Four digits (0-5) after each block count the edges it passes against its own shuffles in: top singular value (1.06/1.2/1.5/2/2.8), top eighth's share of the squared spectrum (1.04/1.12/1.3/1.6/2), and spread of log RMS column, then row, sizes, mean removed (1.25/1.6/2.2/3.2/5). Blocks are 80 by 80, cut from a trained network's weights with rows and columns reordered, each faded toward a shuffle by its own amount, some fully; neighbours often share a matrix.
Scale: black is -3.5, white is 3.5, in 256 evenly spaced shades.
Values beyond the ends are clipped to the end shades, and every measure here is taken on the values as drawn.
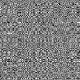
4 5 2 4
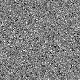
2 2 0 0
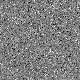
0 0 0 0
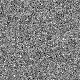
0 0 0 0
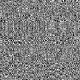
4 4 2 3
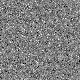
0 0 0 0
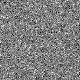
2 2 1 0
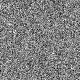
0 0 0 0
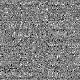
3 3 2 1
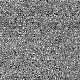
2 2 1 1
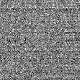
3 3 1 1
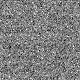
2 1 0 0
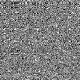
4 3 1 2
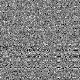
4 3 1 2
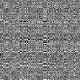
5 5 3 3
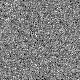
1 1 0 0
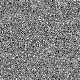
2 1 0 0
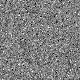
1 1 0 0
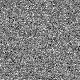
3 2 0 0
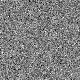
0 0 0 0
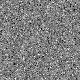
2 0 0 0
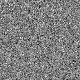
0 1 0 0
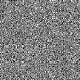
3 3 2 2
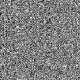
3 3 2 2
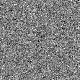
2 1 0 0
